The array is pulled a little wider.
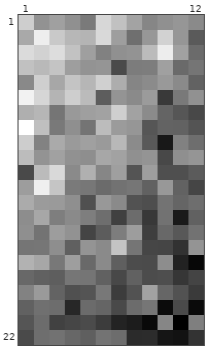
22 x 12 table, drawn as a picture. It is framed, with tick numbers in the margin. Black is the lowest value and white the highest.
On average the colour sits 50% of the way up the scale. There are no regular stripes. The halves do not mirror each other. The histogram is bell-shaped. The bottom right is the ninth with the lowest average. Values rise toward the top left. Values change most from cell to cell in the bottom right.
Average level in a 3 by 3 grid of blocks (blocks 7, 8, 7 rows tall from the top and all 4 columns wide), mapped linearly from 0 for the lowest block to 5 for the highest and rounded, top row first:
5 4 3
4 3 1
2 1 0
